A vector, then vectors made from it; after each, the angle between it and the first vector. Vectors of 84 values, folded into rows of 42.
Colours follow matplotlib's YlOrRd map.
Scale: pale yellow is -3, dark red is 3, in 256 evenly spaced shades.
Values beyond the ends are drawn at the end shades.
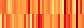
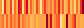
orthogonal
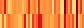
nearly parallel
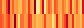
orthogonal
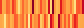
orthogonal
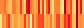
nearly parallel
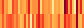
nearly parallel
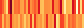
partly opposed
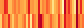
nearly parallel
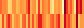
nearly parallel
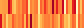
nearly opposite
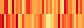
partly aligned
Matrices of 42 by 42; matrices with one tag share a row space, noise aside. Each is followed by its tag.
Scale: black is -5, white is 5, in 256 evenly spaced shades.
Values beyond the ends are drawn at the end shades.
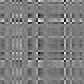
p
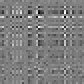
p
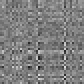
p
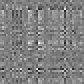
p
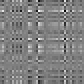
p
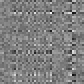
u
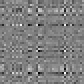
p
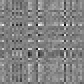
p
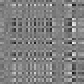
u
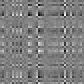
p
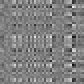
u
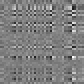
u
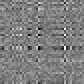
p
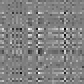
p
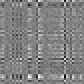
p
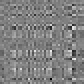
u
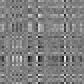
p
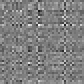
p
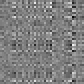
u
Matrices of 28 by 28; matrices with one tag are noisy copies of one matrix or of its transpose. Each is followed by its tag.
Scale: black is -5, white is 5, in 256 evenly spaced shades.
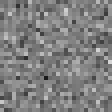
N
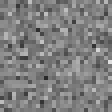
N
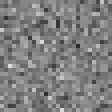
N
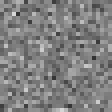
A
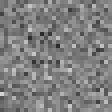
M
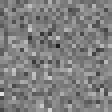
M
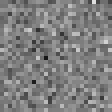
M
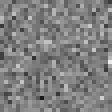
A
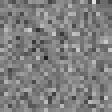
M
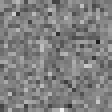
A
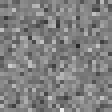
N
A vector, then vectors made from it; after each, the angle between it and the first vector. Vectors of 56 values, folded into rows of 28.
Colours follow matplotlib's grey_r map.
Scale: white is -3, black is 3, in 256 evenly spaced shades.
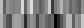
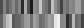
nearly opposite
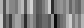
nearly parallel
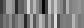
orthogonal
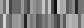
partly aligned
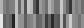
partly aligned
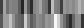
nearly opposite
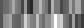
nearly opposite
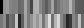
partly opposed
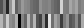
orthogonal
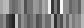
partly aligned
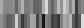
partly aligned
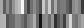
partly aligned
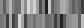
partly aligned
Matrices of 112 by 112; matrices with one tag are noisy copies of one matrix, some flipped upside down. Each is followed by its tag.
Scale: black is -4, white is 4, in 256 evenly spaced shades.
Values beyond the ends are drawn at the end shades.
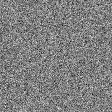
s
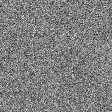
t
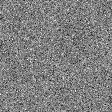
t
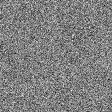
t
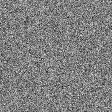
s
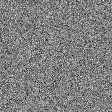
s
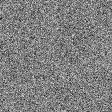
t
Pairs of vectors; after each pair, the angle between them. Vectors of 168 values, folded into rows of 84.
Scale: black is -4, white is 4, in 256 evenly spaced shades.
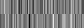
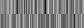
partly opposed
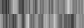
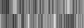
nearly parallel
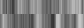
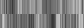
nearly parallel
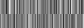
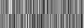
partly aligned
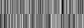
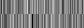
partly aligned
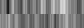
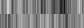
nearly opposite
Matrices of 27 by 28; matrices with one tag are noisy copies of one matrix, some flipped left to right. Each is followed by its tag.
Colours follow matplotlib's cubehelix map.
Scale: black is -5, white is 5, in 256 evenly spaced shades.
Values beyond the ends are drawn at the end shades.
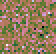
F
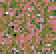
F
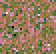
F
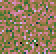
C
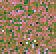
C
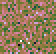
C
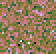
C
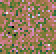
F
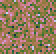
F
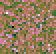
F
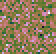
F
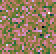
F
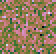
F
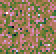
F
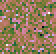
F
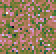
F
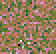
C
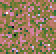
F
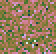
C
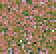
C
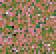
F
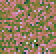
C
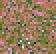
C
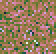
C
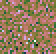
C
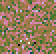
C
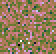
C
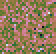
F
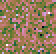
F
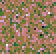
F
